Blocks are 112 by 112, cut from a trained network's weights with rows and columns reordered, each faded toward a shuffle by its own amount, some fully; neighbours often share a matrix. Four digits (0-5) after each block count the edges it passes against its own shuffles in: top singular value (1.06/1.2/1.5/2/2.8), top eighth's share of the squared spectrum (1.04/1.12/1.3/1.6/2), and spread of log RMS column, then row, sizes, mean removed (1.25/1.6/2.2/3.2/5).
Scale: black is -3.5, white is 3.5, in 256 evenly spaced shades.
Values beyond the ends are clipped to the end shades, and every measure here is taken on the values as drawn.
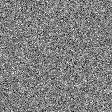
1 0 0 0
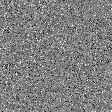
0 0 0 0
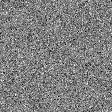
0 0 0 0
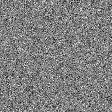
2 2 0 0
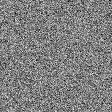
1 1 0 0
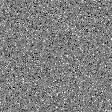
0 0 0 0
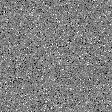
0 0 0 0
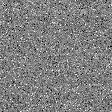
0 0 0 0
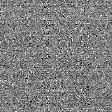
3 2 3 0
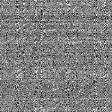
3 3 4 0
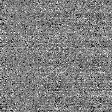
3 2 3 0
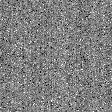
2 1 0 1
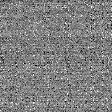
3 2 3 0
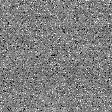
2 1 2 0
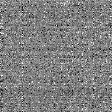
3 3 3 0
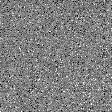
1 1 1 0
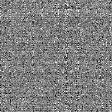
3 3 3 0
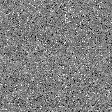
1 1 1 0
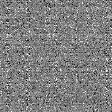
3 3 3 0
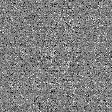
2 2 2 0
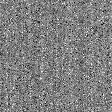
2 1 0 0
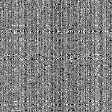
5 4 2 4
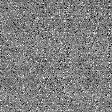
2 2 2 0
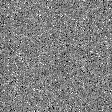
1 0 0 0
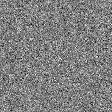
2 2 0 1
